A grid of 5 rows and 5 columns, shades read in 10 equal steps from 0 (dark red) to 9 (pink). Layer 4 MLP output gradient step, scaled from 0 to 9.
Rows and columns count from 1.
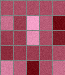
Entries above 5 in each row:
0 2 1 0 2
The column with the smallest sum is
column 5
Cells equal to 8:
1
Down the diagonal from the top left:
4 3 8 3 6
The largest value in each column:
7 5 9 5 6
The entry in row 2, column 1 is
6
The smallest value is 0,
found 2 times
